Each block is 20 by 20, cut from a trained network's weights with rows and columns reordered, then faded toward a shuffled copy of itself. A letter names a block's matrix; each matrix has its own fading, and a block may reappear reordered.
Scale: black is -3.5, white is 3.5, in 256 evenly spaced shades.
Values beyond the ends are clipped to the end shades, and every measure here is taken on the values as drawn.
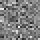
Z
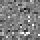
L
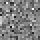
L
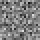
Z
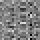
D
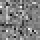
L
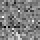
L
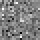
L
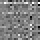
D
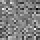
Z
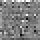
D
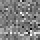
L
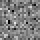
L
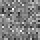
L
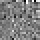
Z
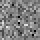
L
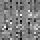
D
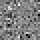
L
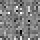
D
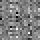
D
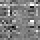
D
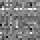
D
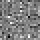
Z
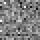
L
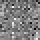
L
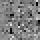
L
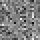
L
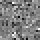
L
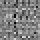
D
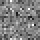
L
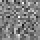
Z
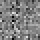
D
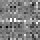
D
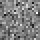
L
